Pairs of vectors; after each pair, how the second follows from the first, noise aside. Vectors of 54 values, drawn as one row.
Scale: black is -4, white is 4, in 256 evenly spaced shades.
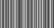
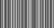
reversed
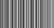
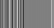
partly zeroed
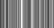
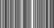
reversed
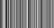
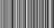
reversed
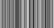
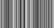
reversed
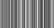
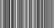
reversed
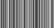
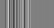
partly zeroed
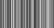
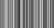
reversed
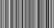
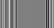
partly zeroed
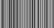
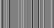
partly zeroed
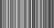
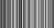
reversed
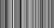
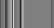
partly zeroed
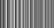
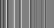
partly zeroed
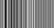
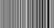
reversed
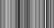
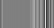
partly zeroed
